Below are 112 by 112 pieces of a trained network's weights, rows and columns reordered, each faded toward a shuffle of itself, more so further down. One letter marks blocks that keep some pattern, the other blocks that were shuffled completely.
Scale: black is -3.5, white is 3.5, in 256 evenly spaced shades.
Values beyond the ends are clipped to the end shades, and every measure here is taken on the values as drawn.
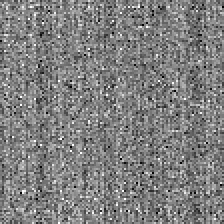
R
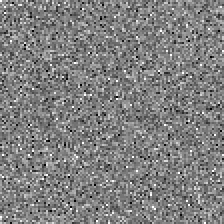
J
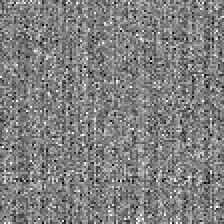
R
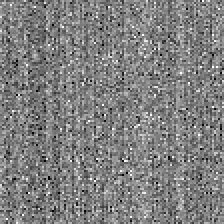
R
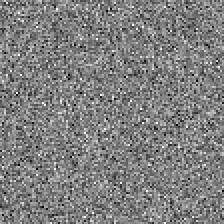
J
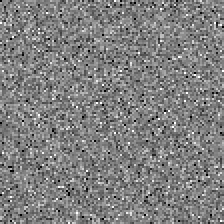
J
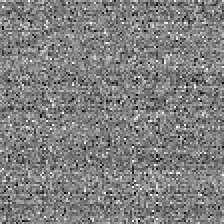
R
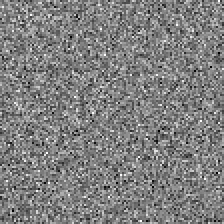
J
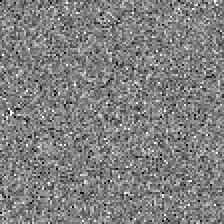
J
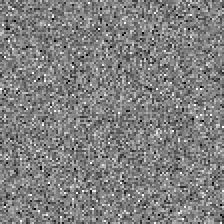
J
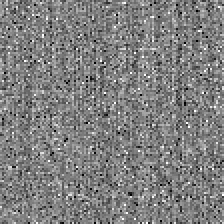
R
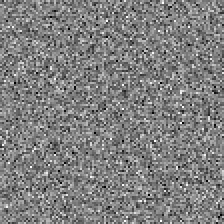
J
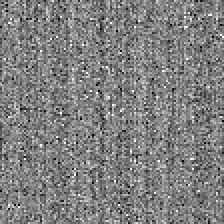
R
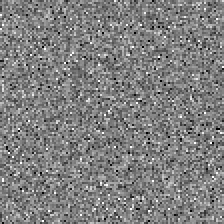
J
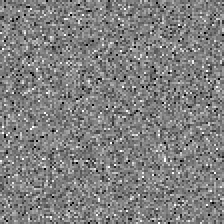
J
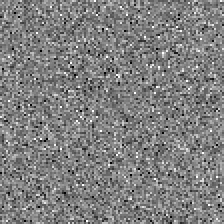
J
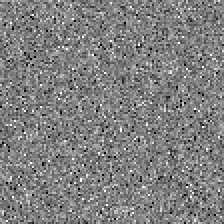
J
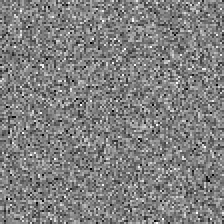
J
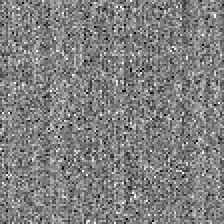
R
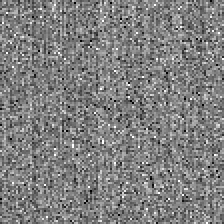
R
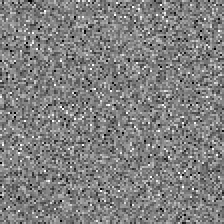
J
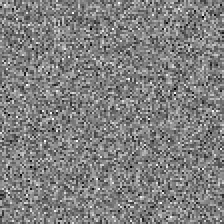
R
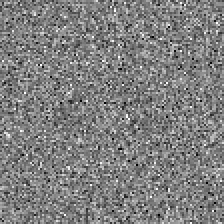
J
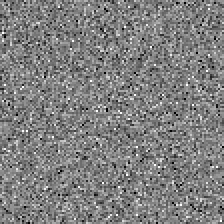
J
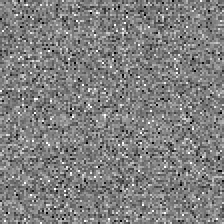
R
